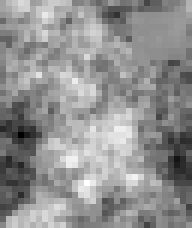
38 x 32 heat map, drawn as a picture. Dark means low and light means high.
Ninth with the highest average: centre. Stripes: none. Calmest part: top right. Grain: blotchy. Odd patch: calmer, in the top right.
